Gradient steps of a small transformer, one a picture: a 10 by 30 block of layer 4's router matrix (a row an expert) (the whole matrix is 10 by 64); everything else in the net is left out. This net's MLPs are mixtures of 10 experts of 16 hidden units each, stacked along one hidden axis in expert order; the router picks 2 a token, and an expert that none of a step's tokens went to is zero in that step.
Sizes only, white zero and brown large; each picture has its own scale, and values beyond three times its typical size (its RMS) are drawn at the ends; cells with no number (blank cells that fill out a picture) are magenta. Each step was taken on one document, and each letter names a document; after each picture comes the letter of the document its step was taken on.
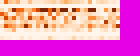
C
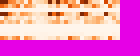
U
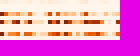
U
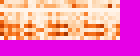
U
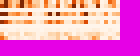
U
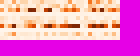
C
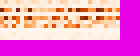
C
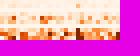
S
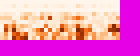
S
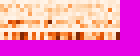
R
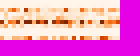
R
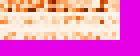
C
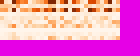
C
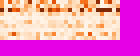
C
